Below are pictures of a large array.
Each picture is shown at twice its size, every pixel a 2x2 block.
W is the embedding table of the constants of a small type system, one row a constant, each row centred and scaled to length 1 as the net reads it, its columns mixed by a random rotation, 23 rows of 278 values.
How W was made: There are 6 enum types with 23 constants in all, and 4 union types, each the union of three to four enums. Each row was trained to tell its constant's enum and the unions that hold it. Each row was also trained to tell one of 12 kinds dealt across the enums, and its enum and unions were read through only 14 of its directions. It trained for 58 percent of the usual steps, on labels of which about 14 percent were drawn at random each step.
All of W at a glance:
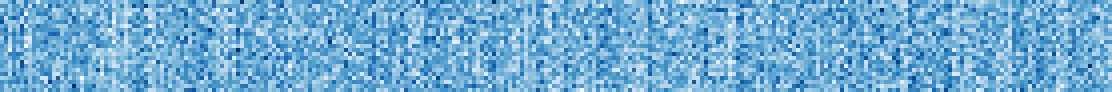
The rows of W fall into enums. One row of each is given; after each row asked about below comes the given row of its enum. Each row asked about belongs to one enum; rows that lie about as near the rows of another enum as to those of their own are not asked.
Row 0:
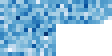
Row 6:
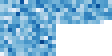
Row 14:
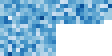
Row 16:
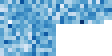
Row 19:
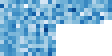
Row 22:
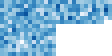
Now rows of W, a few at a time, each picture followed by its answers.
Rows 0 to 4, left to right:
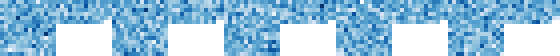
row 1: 22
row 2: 6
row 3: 6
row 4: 0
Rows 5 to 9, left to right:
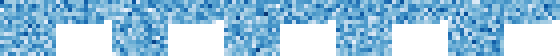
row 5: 0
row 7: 16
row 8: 22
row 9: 6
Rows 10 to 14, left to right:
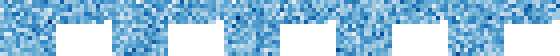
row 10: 6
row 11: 14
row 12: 16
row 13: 19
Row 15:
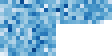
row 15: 16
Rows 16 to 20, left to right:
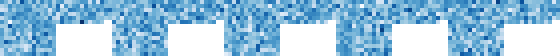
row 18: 16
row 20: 22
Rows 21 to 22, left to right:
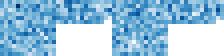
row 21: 0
